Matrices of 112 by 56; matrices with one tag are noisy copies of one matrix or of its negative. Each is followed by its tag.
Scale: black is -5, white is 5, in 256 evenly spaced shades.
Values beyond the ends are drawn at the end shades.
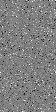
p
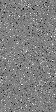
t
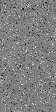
t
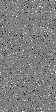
p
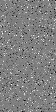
p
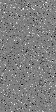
t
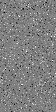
t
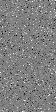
p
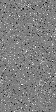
t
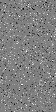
t
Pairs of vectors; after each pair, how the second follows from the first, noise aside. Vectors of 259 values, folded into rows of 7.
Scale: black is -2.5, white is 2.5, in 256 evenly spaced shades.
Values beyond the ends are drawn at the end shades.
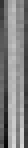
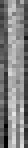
copied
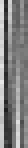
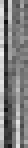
copied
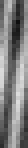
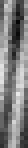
copied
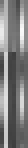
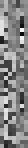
sign-scrambled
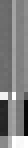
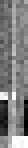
copied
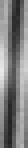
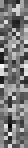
sign-scrambled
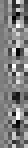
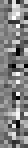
sign-scrambled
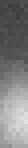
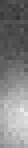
copied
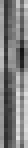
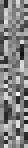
sign-scrambled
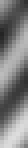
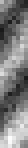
copied
